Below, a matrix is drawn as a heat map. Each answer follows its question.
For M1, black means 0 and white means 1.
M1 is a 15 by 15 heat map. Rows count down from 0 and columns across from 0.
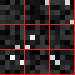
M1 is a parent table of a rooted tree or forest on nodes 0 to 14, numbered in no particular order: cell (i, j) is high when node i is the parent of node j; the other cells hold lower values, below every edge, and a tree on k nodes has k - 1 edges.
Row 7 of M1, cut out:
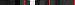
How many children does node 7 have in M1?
1
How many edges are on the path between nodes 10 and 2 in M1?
2
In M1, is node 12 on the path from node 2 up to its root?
yes
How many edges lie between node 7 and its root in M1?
0
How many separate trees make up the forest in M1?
5
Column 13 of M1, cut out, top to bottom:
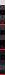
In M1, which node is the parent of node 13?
0
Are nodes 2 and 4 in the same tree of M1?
yes
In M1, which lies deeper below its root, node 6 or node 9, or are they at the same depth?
the same depth
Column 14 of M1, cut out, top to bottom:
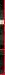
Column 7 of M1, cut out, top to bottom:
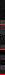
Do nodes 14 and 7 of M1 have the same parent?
no
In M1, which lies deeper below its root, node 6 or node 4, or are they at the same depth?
the same depth
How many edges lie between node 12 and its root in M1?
0
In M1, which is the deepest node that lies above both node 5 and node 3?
9
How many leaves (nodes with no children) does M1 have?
9
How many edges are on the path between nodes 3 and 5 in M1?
2
